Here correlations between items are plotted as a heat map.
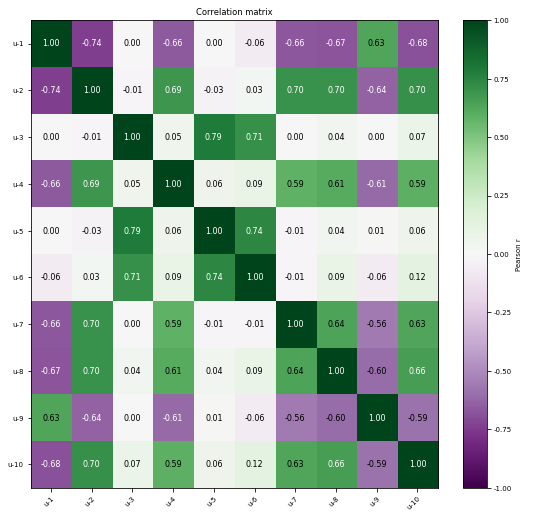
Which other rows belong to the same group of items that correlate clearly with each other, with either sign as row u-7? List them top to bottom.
u-1, u-2, u-4, u-8, u-9, u-10
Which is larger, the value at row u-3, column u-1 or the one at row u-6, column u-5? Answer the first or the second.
the second
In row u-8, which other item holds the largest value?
u-2
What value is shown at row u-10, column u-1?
-0.68
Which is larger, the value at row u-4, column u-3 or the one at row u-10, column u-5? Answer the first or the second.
the second
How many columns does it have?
10
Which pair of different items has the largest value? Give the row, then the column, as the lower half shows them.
u-5, u-3
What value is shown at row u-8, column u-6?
0.09
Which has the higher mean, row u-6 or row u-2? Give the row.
u-6
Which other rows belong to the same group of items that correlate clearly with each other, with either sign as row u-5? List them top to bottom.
u-3, u-6
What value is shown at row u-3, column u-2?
-0.01
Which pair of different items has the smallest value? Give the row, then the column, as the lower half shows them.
u-2, u-1
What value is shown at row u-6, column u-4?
0.09
